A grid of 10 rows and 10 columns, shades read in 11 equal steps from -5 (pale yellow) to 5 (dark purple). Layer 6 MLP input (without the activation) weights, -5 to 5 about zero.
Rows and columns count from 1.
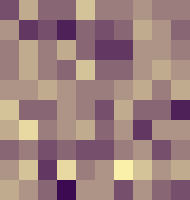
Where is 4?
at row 2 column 4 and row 6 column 10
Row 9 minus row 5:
0 -2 5 -3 0 -1 -4 -1 -1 0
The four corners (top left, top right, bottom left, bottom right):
2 0 -2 2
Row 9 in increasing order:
-5 -4 -3 -3 -2 -1 -1 -1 0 3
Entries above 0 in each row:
3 7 3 3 0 6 2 6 1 5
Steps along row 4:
down up up down up same down down up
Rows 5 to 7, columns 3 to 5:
-2 -1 0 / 1 -1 0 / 0 -1 -2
